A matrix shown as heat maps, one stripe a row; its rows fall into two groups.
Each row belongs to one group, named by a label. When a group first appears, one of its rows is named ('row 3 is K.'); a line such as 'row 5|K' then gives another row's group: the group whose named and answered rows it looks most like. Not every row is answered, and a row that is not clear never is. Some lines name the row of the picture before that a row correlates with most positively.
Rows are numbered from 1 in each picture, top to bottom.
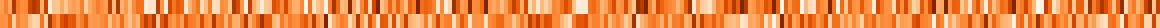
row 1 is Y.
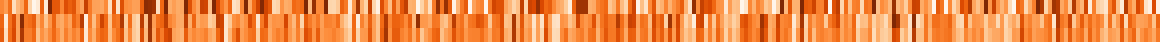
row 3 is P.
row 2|P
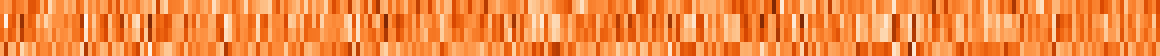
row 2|P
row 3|P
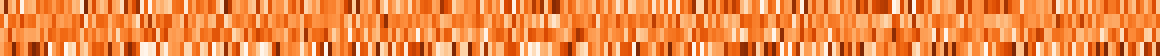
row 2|P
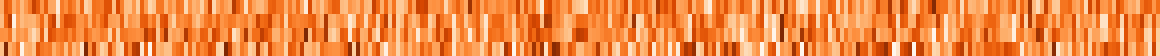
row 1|Y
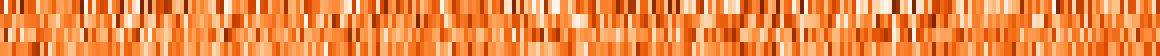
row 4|Y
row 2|Y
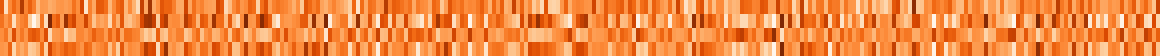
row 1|P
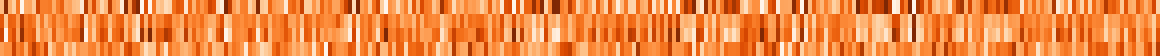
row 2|P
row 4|Y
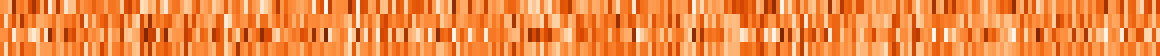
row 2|P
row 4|P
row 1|Y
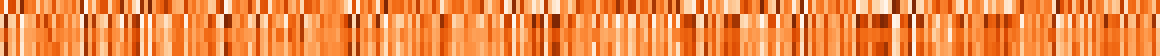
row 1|P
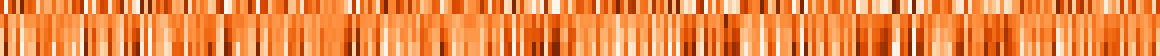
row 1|P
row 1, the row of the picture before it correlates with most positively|1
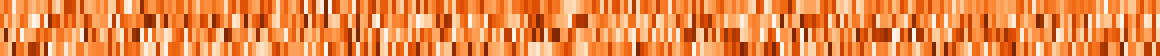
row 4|Y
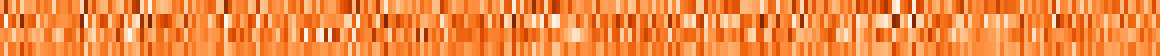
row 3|Y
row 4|P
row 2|P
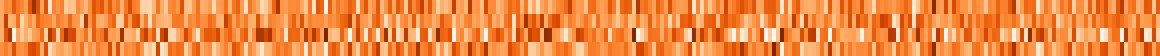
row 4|Y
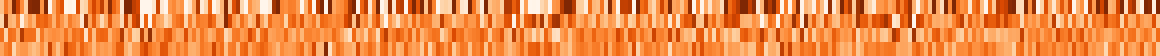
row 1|Y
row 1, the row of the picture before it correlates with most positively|1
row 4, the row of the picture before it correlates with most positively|3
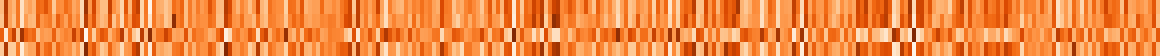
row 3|P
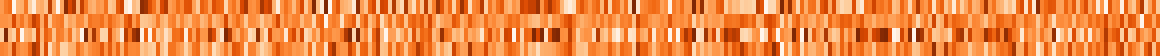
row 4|Y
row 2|Y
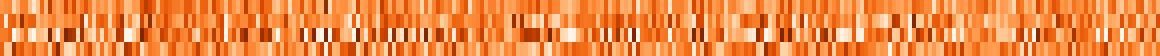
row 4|Y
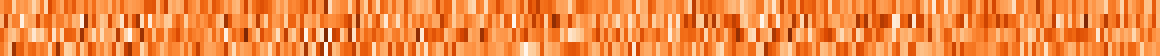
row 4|Y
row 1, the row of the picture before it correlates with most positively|1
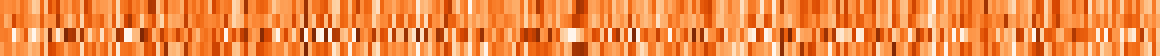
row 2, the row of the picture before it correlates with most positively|4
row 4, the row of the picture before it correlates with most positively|1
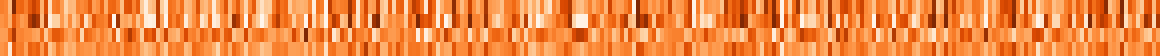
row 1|Y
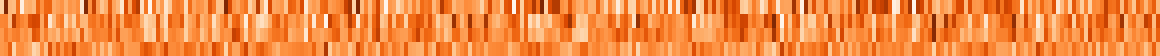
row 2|Y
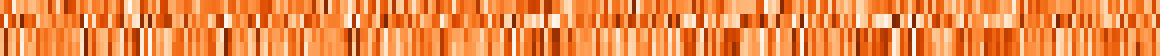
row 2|P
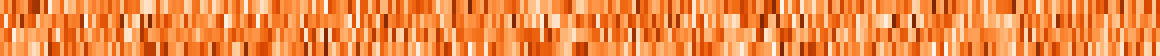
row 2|P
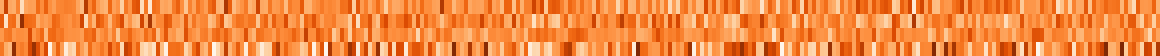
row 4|Y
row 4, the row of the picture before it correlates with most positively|1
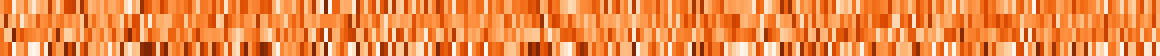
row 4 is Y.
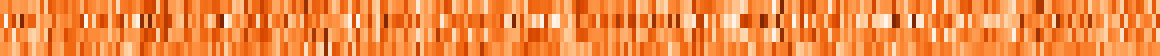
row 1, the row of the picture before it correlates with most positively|4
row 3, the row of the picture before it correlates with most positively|4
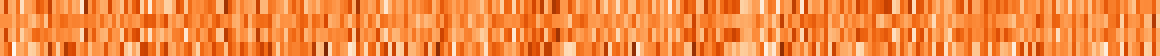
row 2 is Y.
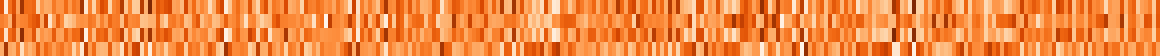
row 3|P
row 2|Y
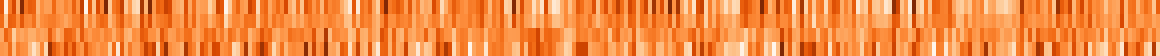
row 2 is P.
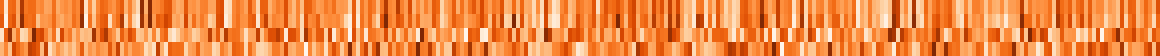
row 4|Y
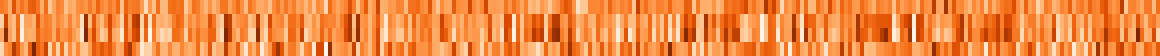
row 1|Y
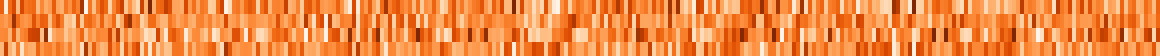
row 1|P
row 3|Y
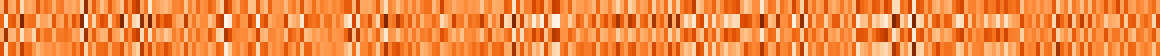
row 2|P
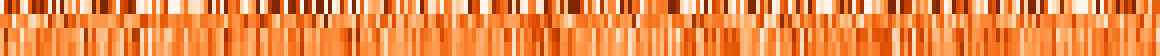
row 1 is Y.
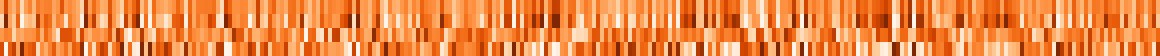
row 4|P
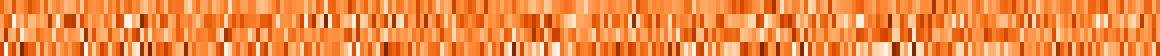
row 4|P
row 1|Y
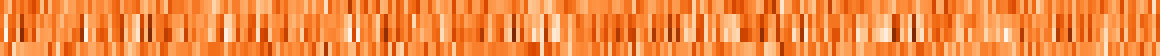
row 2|P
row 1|Y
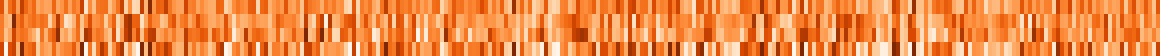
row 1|P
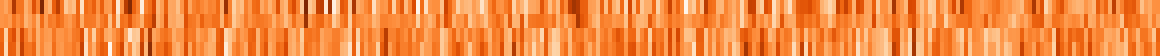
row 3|P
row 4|P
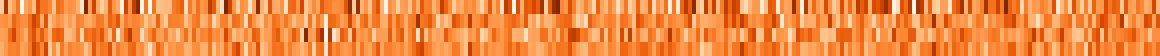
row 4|Y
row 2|Y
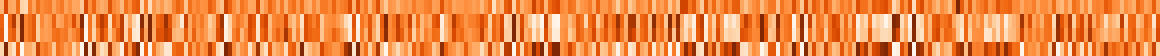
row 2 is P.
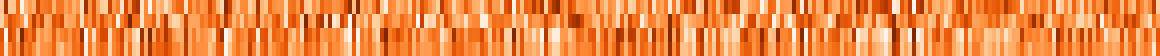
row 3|P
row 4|P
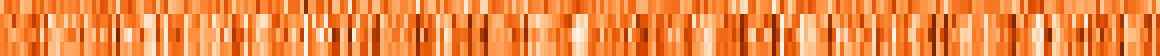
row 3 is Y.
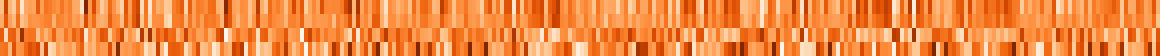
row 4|Y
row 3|P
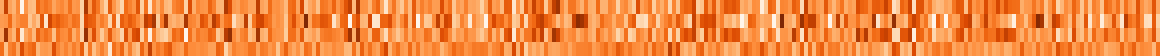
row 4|P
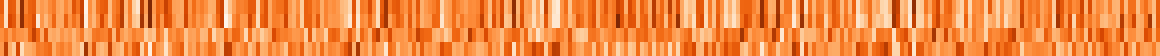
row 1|P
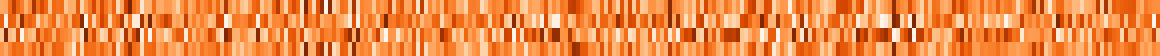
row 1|Y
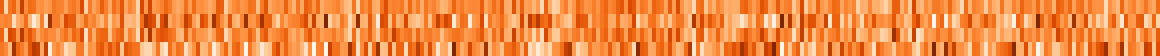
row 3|P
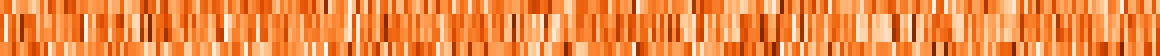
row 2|P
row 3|P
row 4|Y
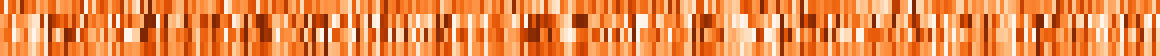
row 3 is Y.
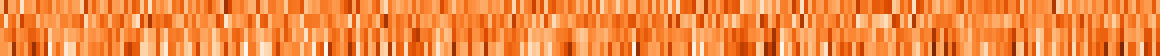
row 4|Y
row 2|P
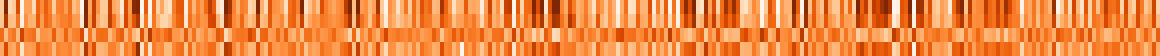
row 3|P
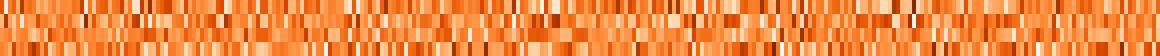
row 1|P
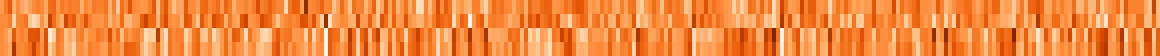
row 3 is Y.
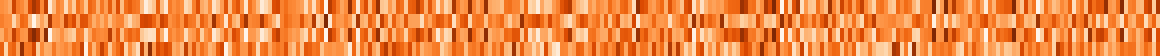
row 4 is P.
